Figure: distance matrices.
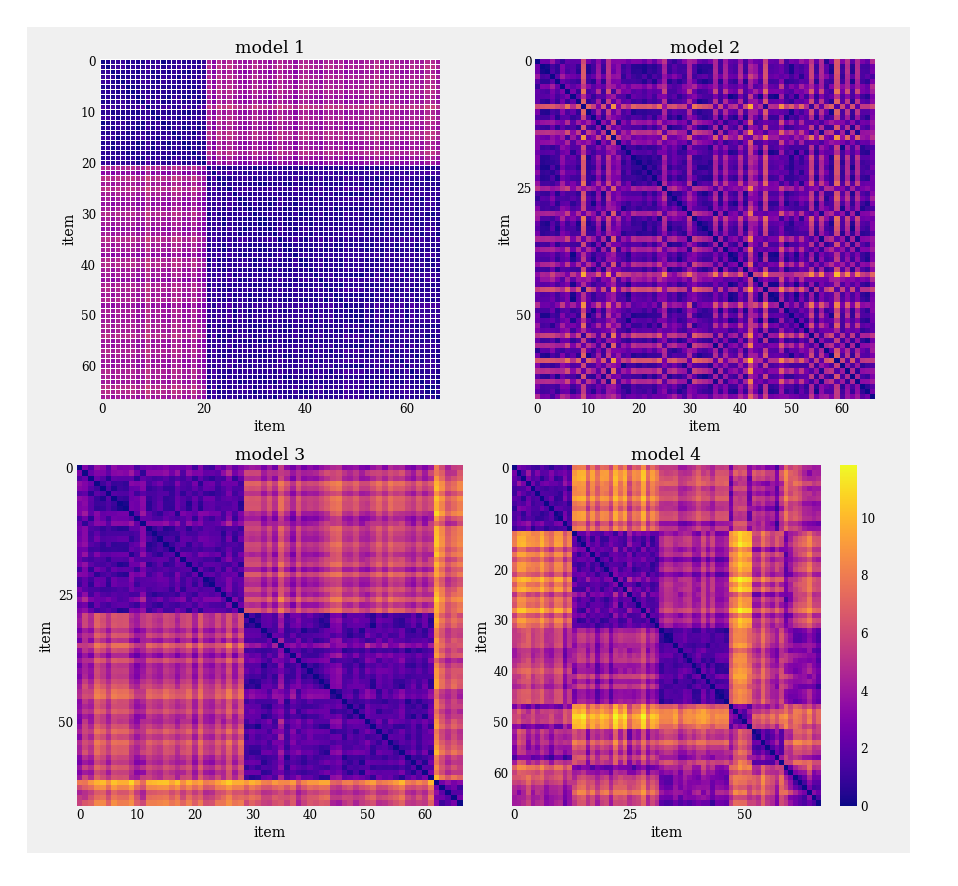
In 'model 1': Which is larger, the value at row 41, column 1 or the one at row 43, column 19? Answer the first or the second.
the first
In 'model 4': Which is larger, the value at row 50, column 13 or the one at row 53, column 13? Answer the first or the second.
the first
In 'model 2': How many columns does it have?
67
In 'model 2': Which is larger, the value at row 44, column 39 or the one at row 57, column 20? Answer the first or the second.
the second
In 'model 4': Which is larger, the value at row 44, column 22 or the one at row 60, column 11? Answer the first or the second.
the second
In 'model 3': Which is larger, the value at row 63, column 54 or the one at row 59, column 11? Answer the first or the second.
the first
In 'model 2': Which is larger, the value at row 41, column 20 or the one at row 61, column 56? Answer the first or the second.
the first
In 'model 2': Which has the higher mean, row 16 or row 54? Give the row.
54
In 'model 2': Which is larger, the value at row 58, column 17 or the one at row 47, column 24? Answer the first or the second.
the second
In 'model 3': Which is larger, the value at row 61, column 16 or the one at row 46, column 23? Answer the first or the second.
the first
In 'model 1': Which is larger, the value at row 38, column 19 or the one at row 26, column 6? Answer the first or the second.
the second
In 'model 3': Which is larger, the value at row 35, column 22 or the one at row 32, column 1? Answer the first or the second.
the first
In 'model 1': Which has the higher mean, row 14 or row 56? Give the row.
14
